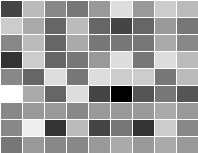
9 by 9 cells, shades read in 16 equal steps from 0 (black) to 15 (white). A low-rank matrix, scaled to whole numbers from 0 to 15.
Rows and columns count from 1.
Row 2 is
12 10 6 11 6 4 6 9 7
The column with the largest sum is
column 2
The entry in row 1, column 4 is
7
